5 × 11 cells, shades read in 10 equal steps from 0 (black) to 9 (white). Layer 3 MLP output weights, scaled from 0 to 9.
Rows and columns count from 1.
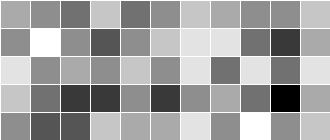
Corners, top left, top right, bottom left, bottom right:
6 7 5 7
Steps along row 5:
down same up down same up down up down up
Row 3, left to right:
8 5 6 5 7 5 8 4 8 4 8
